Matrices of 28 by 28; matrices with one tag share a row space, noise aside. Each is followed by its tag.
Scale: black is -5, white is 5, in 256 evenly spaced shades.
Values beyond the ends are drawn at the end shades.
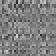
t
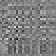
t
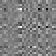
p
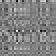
t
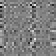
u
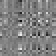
p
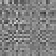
t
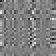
u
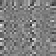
u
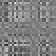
t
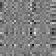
u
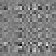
p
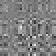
p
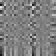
u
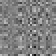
p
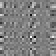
u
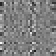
u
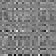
t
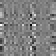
u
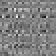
t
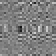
p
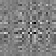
p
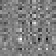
p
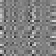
u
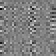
u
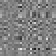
p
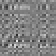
t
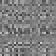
t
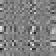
u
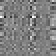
u
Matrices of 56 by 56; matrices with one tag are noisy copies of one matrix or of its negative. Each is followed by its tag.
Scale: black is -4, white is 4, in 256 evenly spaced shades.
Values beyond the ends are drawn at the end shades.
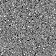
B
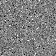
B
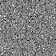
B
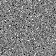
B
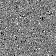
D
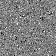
D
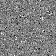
D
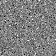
B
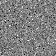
B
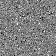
D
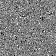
D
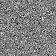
D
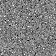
B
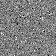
D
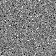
B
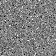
B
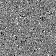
D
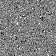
D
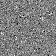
D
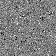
D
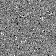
D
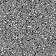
B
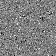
D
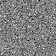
B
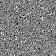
D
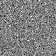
B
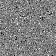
D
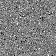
D
